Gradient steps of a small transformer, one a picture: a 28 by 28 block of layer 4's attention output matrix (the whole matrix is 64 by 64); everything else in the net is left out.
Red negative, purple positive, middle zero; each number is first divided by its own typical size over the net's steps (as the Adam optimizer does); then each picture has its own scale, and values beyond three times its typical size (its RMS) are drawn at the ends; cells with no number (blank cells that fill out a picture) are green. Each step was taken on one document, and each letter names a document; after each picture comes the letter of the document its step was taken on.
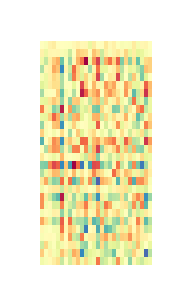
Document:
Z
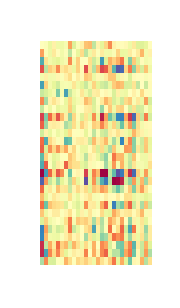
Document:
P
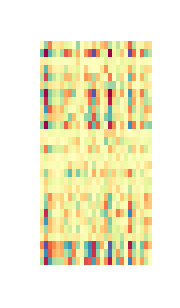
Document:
P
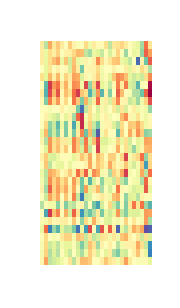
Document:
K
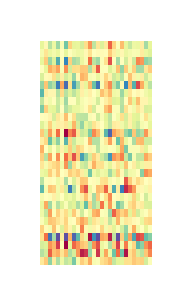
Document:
K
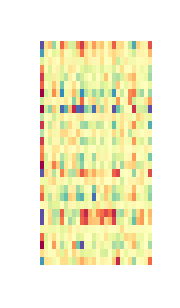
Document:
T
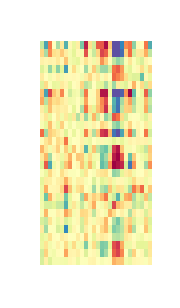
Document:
P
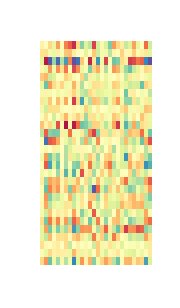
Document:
K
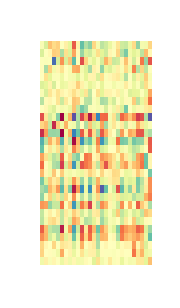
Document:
K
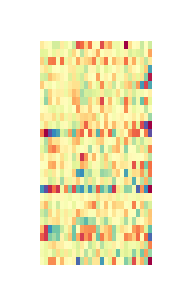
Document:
K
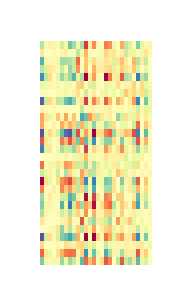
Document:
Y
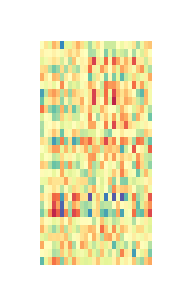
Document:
Z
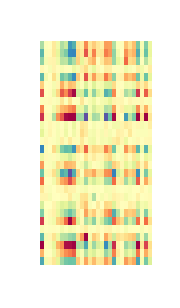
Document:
Y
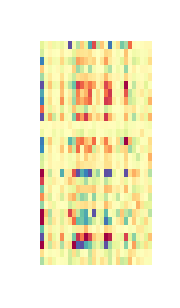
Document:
T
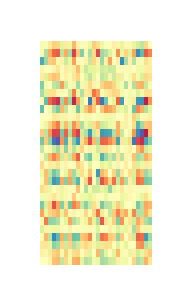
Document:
Z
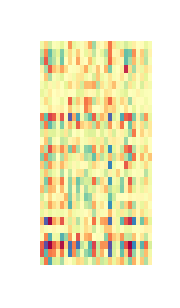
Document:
P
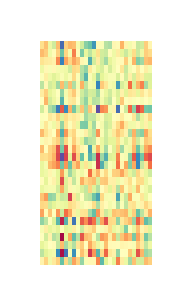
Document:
Z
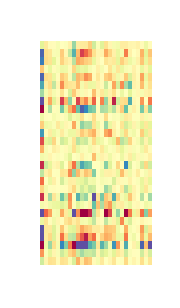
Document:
T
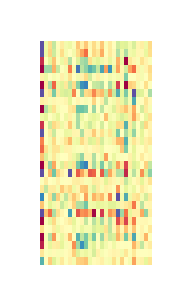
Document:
T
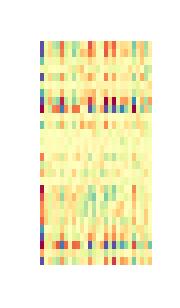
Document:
T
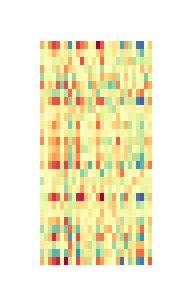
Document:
Z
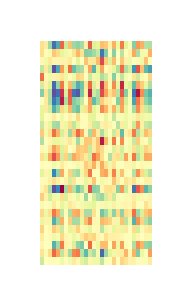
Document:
Z
